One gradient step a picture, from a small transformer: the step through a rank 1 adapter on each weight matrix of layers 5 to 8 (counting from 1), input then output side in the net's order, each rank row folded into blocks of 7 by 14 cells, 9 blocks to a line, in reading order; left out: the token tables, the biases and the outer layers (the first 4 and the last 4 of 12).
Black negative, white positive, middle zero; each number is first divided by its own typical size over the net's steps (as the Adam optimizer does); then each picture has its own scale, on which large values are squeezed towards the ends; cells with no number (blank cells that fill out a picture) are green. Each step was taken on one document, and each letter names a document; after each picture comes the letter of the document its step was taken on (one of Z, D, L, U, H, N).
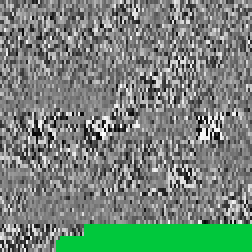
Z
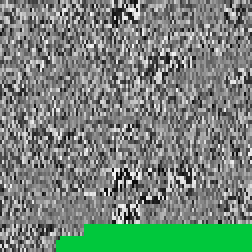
Z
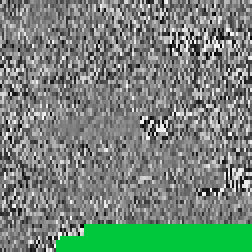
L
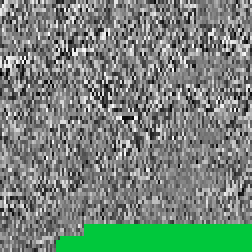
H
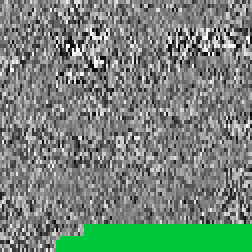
H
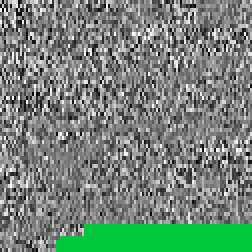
H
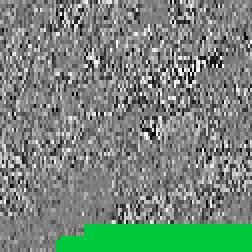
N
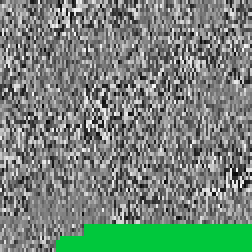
Z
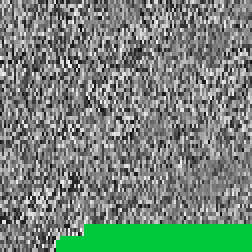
L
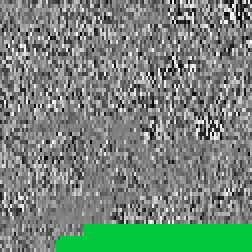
N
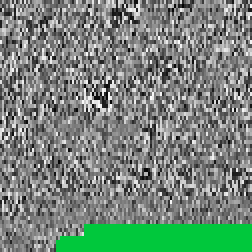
Z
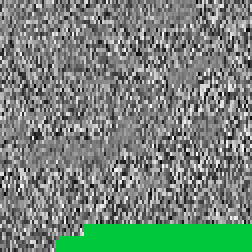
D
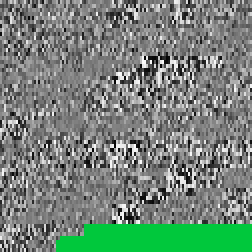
Z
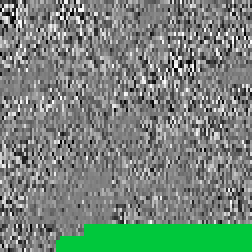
N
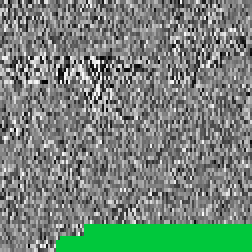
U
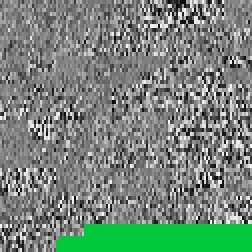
D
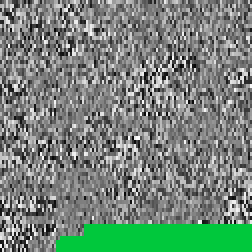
Z
